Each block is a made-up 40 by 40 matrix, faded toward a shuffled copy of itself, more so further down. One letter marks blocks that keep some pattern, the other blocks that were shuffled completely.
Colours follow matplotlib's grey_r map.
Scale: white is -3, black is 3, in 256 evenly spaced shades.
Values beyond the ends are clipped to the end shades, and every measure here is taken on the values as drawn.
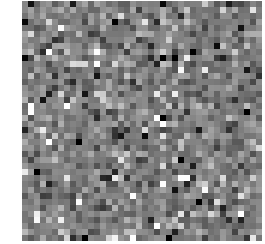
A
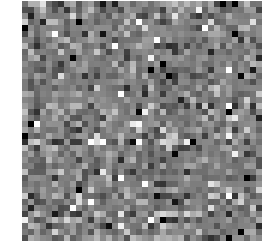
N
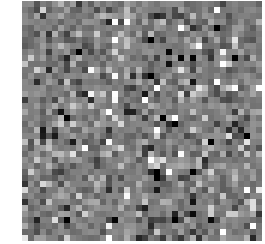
A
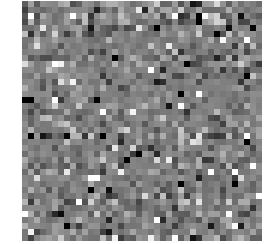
N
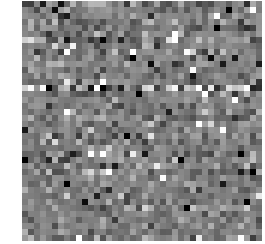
N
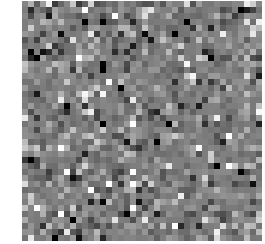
A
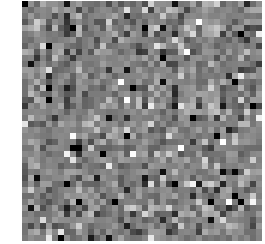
N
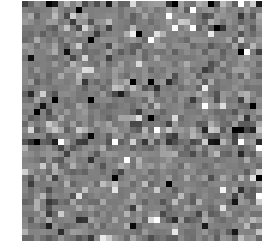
N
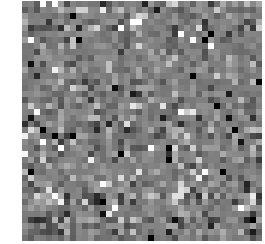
N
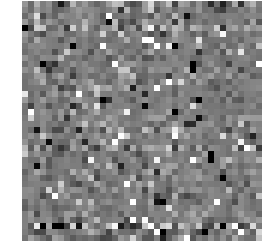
N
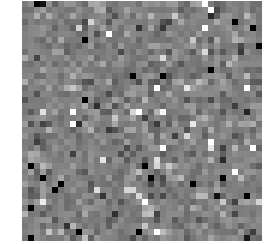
A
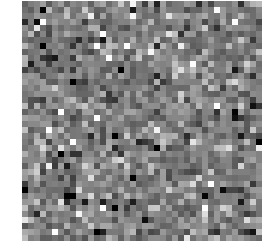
A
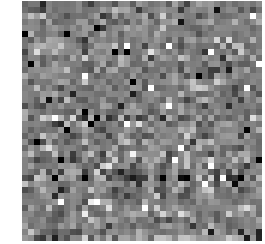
N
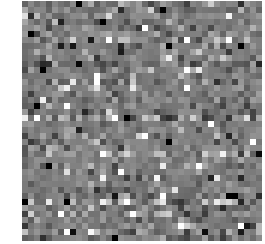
N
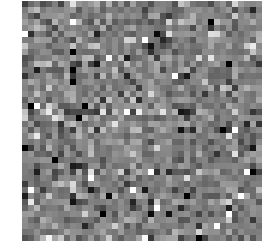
N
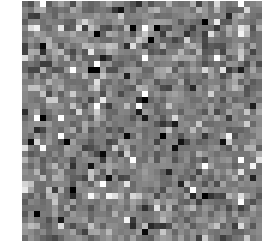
N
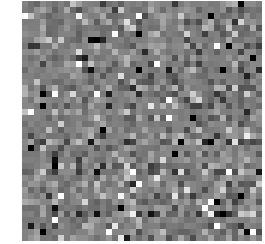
N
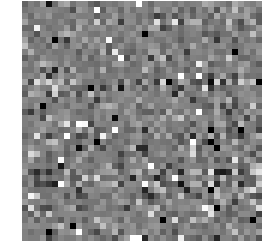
N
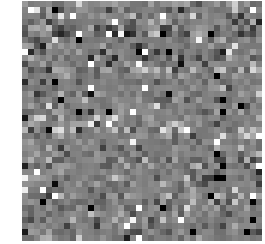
N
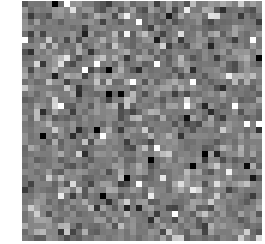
A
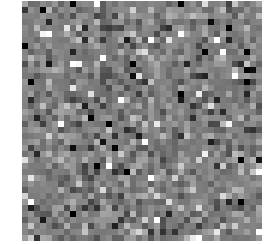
A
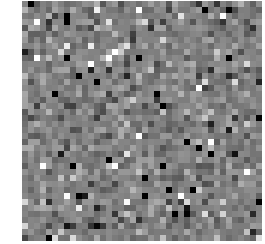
A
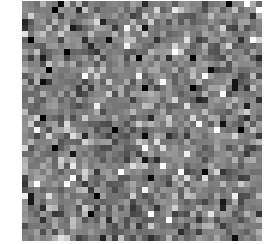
A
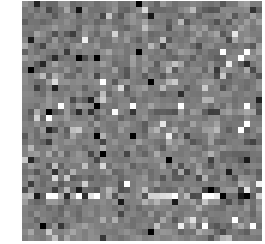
N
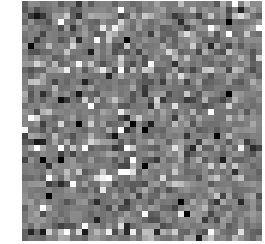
N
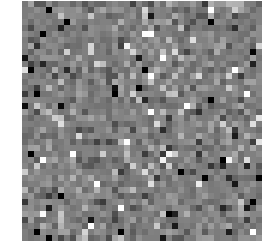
A
